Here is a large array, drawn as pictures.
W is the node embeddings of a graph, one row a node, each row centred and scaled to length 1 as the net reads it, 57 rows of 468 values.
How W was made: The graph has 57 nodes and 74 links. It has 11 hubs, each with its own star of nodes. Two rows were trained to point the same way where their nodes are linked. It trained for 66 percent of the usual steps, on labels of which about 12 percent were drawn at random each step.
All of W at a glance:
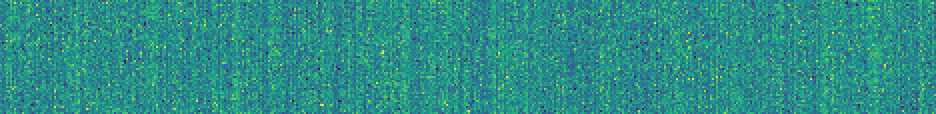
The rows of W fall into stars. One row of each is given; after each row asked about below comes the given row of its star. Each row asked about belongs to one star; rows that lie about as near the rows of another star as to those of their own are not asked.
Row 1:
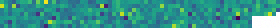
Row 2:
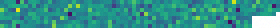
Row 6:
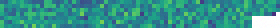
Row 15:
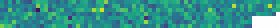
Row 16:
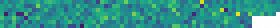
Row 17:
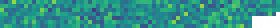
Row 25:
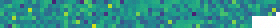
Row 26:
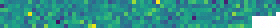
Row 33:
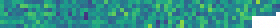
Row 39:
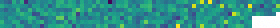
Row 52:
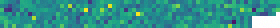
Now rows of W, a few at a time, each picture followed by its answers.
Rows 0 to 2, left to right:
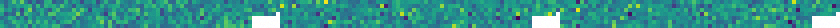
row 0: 6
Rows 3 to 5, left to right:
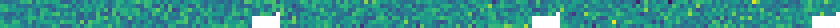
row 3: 1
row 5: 17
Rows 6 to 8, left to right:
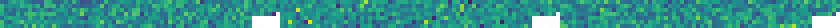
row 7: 16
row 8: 1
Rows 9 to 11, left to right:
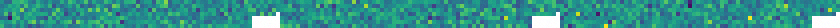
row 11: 6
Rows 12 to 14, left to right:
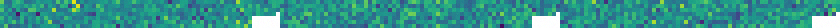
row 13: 33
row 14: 26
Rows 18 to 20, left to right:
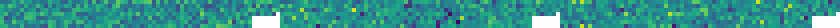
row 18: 17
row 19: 17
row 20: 15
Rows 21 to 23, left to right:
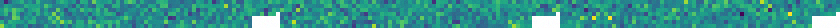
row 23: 2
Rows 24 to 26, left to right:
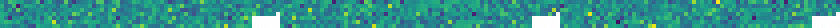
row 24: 33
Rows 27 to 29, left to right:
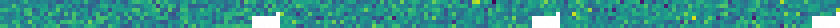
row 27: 26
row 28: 2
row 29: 25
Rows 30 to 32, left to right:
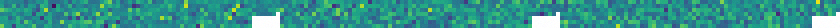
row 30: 26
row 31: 25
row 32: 15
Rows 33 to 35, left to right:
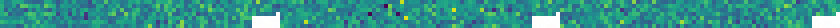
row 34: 15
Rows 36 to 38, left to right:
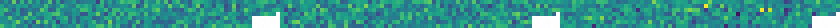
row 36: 2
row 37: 17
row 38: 1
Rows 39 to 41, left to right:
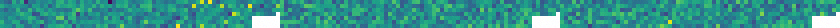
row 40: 33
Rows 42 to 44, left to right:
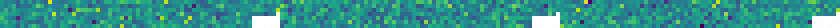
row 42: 17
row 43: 16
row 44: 26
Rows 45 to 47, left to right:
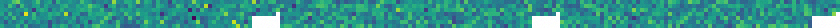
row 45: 25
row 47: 52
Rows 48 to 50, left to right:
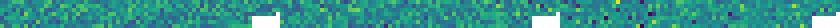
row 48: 25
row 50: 1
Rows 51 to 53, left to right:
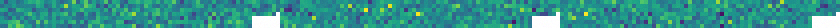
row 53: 25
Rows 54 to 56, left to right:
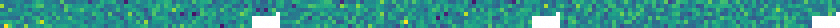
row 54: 33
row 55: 33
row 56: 16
